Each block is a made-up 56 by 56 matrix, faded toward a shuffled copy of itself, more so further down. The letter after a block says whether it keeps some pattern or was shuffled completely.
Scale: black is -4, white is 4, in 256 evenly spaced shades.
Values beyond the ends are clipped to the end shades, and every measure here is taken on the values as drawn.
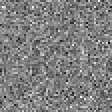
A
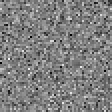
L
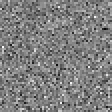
L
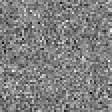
A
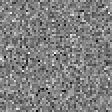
A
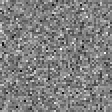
L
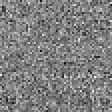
A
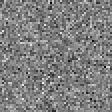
L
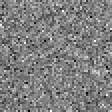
L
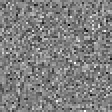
A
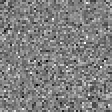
A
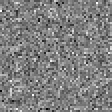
A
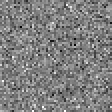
A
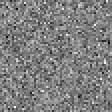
L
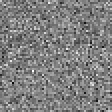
A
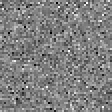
A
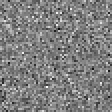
L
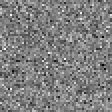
L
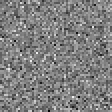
L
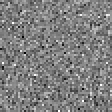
L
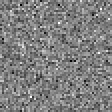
L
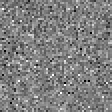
L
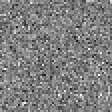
L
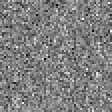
A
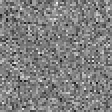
A
